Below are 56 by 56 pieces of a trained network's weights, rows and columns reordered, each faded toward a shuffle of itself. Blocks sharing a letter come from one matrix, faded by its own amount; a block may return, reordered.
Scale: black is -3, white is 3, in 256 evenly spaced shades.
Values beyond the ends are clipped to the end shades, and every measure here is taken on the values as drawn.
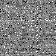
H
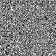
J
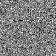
J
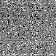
H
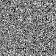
J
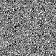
J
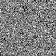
J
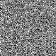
J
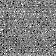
H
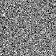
J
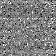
H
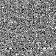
J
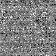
H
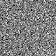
J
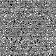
H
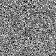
J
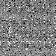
H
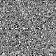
J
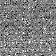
H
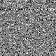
J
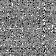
H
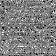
H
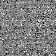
H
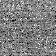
H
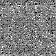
H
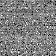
H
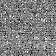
H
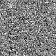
J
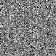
J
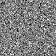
J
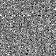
J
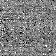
H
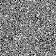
J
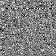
J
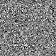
J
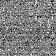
H
